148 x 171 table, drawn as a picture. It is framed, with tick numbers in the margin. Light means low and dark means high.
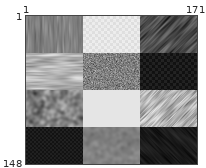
It is made of 4 by 3 panels. Panel 1,1: middling, streaked downward, faint in contrast. Panel 1,2: very low, checkered, faint in contrast. Panel 1,3: high, slanting up to the right. Panel 2,1: low, streaked across. Panel 2,2: middling, fine-grained. Panel 2,3: very high, checkered, faint in contrast. Panel 3,1: middling, blotchy. Panel 3,2: very low, flat. Panel 3,3: low, slanting up to the right. Panel 4,1: very high, checkered, faint in contrast. Panel 4,2: middling, blotchy, faint in contrast. Panel 4,3: very high, slanting down to the right, faint in contrast.
